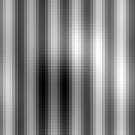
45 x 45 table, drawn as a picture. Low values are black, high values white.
Average level on the scale: 50%. Lone odd cells: none. Stripes: upright, repeating 6 times. Ninth with the highest average: middle right.
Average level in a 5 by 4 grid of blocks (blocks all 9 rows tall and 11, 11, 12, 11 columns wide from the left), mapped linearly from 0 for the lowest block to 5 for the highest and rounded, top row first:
3233 / 3354 / 3145 / 3024 / 3133
